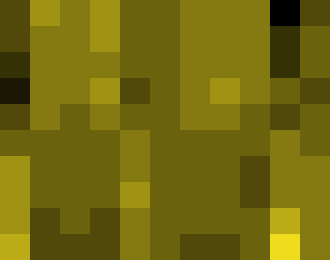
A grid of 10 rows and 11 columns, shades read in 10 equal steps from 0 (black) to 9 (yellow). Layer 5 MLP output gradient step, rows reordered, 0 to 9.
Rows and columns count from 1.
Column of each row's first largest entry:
2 4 2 4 2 5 1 1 10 10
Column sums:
41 44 43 46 45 40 44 45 42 42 42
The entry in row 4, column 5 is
3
